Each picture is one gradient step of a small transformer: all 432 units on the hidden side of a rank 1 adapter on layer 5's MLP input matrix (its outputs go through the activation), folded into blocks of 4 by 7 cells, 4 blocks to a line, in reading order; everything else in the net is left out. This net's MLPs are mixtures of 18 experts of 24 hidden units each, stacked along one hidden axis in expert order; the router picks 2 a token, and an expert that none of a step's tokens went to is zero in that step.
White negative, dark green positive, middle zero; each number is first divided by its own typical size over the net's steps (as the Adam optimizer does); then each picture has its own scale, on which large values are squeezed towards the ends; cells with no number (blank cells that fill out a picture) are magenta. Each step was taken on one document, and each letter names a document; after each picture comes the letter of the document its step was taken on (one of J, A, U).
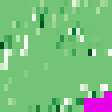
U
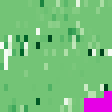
U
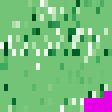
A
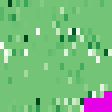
U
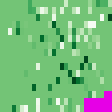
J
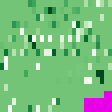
A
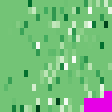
J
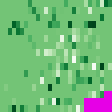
J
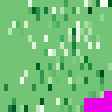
J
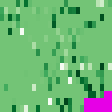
J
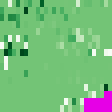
U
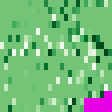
A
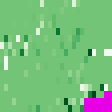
U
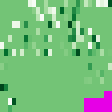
A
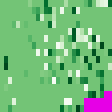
A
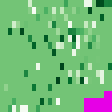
J
